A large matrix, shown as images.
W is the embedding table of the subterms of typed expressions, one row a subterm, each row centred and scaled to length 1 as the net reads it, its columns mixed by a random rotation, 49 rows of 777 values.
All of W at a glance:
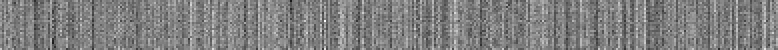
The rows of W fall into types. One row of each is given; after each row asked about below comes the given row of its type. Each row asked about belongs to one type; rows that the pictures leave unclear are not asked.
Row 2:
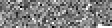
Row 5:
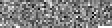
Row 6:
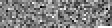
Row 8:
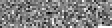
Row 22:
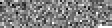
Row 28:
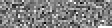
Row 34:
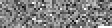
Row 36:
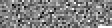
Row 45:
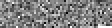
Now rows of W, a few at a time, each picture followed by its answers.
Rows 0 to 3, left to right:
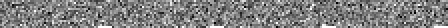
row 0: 28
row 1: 8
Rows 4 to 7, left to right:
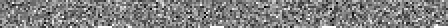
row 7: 2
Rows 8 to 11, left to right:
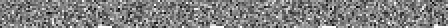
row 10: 6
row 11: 8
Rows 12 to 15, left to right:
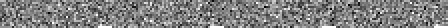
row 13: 34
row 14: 6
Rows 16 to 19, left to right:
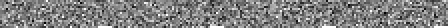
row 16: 28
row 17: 45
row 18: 6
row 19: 28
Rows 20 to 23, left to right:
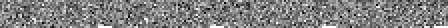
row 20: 2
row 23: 45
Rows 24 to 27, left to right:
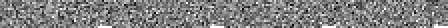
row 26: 36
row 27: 22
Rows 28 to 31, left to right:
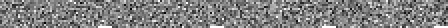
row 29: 36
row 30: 6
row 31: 34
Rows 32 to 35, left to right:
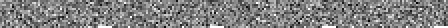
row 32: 45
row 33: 45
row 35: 28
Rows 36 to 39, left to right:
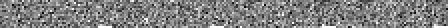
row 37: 2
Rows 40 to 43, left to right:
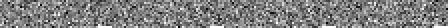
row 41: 8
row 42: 8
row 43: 34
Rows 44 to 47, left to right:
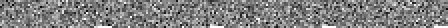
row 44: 6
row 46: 2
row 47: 36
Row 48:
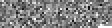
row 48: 22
